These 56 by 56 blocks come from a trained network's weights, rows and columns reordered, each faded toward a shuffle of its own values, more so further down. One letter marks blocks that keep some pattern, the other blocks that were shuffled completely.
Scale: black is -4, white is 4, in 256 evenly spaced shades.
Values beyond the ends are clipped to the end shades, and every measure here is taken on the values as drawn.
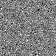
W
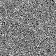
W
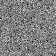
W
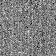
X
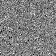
X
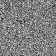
W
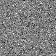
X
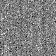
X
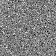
W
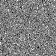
W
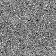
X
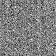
X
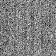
X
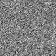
X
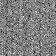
X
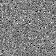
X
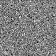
W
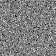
W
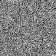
W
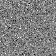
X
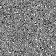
W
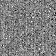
X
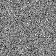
W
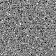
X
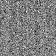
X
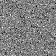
W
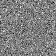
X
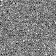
W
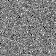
W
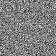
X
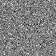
X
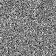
W
